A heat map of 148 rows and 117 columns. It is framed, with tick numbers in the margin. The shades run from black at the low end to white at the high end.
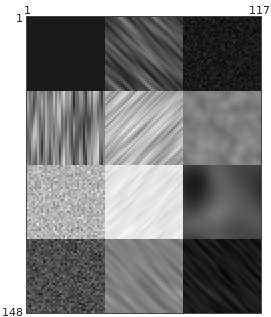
It is made of 4 by 3 panels. Panel 1,1: very low, flat. Panel 1,2: low, slanting down to the right. Panel 1,3: very low, fine-grained, faint in contrast. Panel 2,1: middling, streaked downward, strong in contrast. Panel 2,2: high, slanting up to the right. Panel 2,3: middling, blotchy, faint in contrast. Panel 3,1: high, fine-grained. Panel 3,2: very high, slanting up to the right, faint in contrast. Panel 3,3: low, smooth. Panel 4,1: low, fine-grained. Panel 4,2: middling, slanting down to the right, faint in contrast. Panel 4,3: very low, slanting down to the right, faint in contrast.
